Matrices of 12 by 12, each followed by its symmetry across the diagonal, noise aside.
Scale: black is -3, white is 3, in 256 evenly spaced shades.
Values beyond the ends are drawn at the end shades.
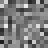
symmetric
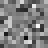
antisymmetric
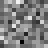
neither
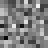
antisymmetric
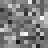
neither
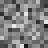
symmetric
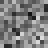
symmetric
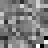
antisymmetric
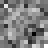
symmetric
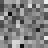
neither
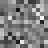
antisymmetric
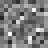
symmetric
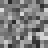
antisymmetric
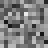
neither
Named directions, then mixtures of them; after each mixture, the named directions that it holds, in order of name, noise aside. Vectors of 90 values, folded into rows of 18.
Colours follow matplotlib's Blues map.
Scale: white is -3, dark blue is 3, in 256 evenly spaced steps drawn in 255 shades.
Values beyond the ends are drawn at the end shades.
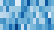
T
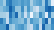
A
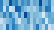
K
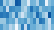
T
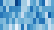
T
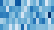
T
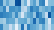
T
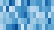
K, T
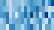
A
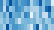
A, K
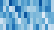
K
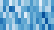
K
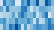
T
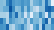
A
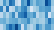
K, T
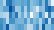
A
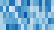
K, T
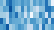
A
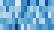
T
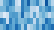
A, T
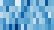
T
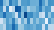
A, K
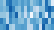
A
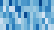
K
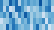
K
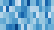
K, T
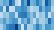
K, T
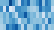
K, T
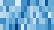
T
